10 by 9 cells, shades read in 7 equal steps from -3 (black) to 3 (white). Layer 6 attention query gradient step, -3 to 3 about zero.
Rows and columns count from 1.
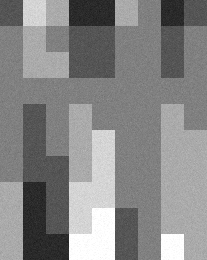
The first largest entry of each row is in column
2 2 2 1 4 5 5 4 5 4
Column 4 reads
-2 -1 -1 0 1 1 1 2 2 3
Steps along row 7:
down same up up down same up same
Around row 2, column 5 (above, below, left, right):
-2 -1 -1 0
